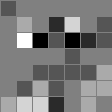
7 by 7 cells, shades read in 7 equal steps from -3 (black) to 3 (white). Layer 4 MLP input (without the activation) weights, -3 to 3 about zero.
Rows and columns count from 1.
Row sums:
-1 0 -7 -1 -3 1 4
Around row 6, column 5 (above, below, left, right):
-1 0 -1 1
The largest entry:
3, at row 3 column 2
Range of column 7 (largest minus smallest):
2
